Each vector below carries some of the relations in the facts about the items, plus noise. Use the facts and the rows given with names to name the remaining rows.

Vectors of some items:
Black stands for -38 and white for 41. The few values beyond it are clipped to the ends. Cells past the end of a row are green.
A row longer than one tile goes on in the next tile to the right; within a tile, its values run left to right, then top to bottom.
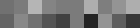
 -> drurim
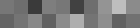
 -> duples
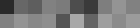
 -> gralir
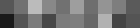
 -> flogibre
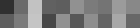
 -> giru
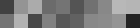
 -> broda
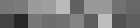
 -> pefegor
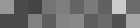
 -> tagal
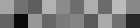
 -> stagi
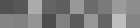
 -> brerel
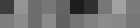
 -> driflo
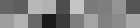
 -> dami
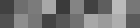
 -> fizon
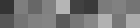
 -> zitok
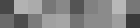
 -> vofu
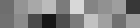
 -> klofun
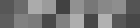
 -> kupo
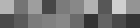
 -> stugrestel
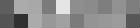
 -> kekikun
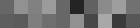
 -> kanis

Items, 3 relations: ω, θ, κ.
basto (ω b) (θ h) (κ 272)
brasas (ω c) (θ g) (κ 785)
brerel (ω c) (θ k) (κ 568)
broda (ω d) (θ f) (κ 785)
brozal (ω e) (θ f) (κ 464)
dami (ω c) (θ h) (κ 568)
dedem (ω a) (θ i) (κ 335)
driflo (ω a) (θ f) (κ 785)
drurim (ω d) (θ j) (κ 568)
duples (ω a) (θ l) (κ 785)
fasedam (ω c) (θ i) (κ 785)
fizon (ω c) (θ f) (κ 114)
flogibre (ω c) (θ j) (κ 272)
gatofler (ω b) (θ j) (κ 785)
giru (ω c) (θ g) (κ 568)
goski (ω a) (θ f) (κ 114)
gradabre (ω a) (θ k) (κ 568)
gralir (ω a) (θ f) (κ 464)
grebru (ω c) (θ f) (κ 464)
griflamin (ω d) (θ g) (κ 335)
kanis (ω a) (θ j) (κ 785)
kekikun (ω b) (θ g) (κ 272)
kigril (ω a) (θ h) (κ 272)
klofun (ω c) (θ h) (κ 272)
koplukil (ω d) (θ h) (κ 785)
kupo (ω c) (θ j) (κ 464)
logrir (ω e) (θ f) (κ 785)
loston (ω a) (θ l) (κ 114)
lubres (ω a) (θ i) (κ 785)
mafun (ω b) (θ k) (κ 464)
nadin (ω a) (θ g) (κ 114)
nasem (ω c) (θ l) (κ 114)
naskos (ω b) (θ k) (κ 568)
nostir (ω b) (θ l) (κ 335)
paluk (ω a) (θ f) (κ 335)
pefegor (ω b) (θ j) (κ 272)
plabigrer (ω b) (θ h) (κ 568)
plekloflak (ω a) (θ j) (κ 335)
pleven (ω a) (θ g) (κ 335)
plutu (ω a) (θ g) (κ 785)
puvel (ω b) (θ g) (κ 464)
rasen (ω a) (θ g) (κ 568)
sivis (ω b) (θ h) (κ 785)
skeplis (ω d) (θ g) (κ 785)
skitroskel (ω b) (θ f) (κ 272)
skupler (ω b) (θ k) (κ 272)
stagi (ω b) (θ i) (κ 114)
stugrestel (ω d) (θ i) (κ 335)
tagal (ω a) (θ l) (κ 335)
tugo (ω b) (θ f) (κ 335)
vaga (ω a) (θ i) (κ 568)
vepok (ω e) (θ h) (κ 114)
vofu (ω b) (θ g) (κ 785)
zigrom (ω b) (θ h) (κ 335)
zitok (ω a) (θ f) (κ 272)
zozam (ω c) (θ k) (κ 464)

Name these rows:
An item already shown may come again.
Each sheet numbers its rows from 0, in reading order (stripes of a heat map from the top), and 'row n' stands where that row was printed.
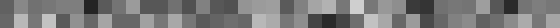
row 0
brozal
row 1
gradabre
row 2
klofun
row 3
zitok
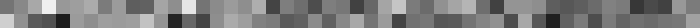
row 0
plabigrer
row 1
sivis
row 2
duples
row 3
gatofler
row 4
paluk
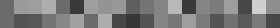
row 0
gatofler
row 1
griflamin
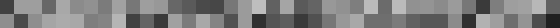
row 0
puvel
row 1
lubres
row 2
nostir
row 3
fasedam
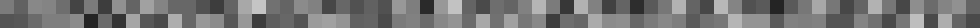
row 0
plekloflak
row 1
lubres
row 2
pleven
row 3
brasas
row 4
plutu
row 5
plutu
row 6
kupo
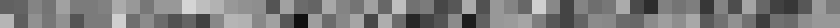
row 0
naskos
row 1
basto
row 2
stagi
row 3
nasem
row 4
zitok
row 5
goski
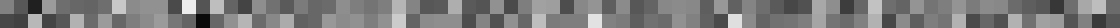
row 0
loston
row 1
vepok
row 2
mafun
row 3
brerel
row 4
rasen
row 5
nadin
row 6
giru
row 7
lubres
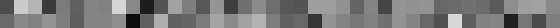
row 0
skeplis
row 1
grebru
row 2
tugo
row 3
vaga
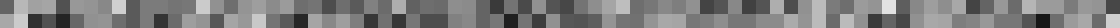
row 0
koplukil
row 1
skupler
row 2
dedem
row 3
plekloflak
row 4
skitroskel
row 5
zozam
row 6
sivis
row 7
kigril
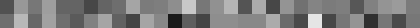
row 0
logrir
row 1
zigrom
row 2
vaga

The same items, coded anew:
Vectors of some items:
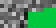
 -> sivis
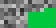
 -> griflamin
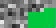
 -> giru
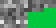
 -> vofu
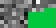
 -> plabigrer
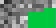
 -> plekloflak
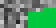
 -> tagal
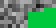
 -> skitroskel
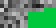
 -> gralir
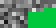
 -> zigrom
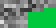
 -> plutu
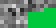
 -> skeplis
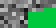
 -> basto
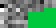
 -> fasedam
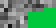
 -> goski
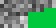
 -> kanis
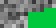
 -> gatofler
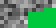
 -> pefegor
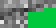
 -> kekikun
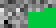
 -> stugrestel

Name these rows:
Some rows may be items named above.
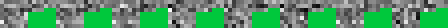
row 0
pleven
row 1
plutu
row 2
brasas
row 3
dedem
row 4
gralir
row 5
kigril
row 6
vofu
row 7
vepok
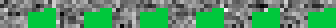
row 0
flogibre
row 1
nostir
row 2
goski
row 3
pefegor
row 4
grebru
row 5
gralir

